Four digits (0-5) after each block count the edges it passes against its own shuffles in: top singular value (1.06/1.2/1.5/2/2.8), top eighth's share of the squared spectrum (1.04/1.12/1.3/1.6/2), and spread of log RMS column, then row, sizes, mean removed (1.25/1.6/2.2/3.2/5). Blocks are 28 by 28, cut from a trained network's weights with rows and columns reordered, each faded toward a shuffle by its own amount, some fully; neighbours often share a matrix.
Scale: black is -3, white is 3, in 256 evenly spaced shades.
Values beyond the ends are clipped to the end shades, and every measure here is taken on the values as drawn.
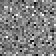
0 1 0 0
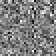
3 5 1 2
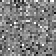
1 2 0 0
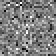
2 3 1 0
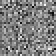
2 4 2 1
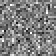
2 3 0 0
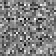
3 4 1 2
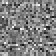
2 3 0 2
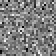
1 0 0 0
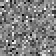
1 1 0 0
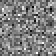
1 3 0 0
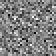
0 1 0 0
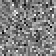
0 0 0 0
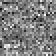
2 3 0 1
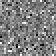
0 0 0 1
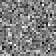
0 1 0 0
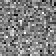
0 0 0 0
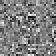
3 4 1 2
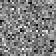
1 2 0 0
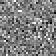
1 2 0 1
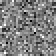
2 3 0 0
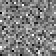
1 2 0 0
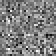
2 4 1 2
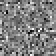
2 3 2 0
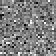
0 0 0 0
